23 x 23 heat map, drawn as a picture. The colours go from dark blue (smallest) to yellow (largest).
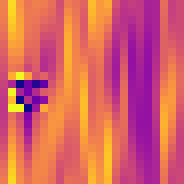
Overall the values sit about 60% of the way up the scale. Values change most from cell to cell in the middle left. The grain runs up and down. In the middle left lies a patch that is rougher than the rest.
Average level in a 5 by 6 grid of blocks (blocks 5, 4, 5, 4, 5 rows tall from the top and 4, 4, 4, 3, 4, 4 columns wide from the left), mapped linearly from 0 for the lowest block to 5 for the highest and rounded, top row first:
534402 / 424202 / 225203 / 244403 / 444512
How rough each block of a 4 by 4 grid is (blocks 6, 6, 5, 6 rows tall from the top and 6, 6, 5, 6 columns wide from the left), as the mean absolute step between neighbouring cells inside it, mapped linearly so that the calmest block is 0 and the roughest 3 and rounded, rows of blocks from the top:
0000 | 2010 | 3011 | 1000
